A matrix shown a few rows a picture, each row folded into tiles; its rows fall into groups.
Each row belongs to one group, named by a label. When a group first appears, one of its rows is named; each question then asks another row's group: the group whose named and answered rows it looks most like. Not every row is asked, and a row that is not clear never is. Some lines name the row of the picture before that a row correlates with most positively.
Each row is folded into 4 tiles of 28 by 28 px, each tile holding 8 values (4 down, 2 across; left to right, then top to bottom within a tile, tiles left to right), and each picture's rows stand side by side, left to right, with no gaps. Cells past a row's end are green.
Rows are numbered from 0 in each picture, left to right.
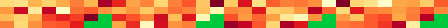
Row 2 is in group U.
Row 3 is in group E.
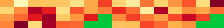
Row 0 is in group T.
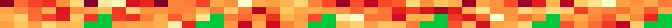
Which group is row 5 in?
E
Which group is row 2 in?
T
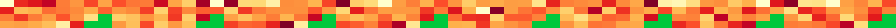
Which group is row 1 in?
U
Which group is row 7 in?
E
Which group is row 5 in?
U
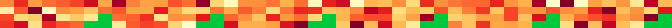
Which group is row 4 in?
U
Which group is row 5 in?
T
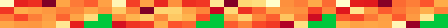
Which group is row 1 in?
U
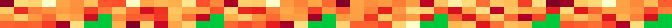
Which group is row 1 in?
T
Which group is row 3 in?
T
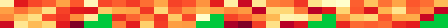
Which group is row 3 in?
U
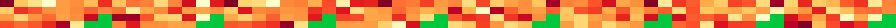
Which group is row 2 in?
E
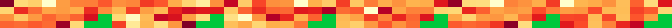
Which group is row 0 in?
E
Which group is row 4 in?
E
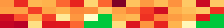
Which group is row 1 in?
T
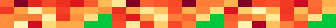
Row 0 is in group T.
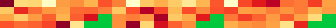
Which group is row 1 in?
T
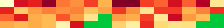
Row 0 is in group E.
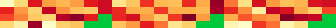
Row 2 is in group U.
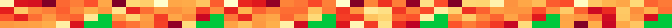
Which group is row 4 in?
E
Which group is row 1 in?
E
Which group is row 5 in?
T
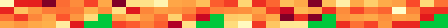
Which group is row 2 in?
U
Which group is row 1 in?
E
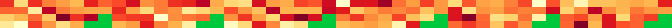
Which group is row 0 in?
U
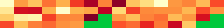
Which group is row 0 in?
U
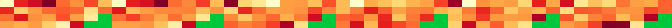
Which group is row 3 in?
T
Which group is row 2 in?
E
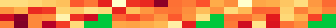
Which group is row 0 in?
T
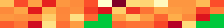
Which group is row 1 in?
E
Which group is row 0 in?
U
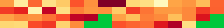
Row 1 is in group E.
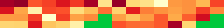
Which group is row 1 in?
E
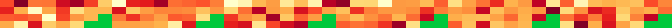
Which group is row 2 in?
T
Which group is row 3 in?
E
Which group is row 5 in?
T
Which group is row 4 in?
U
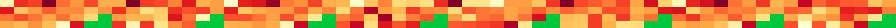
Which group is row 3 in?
T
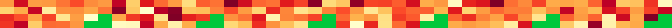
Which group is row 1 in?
U
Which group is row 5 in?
U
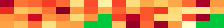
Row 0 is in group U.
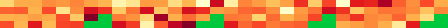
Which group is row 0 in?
U
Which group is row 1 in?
T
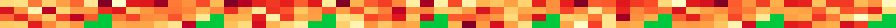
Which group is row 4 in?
T
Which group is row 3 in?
U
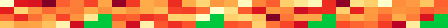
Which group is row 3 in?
E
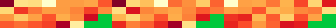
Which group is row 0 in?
E
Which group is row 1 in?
E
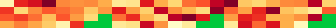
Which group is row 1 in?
U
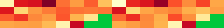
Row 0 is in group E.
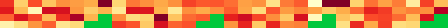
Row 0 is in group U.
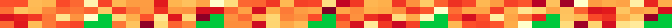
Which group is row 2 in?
U
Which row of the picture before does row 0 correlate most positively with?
2
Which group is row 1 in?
U
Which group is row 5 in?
T
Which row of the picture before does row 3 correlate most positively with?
2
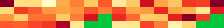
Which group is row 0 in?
E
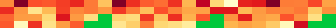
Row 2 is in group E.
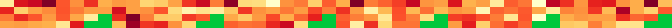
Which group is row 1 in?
T
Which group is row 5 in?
U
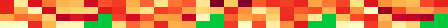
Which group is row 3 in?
U
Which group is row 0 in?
U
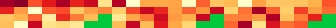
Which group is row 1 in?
T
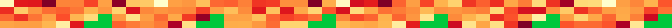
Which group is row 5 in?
E
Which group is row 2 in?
U
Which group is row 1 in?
E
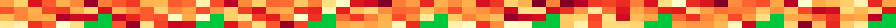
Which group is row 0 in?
U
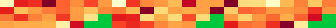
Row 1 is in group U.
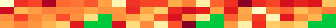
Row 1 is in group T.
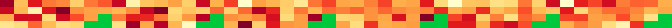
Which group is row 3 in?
U
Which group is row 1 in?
T
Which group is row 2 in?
T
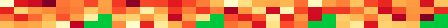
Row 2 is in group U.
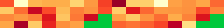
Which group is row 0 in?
T
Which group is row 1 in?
E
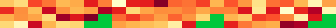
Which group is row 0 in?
U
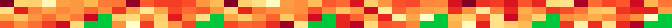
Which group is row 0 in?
E
